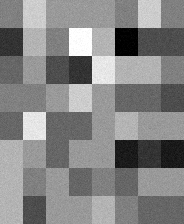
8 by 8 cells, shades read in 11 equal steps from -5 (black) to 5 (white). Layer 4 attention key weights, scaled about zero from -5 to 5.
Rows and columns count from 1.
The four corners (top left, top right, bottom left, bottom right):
0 0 2 -1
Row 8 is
2 -2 1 1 2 0 -1 -1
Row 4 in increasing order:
-2 -1 -1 0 0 1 1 3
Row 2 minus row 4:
-3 2 -1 2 1 -4 -1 0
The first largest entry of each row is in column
2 4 5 4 2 1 1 1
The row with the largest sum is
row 1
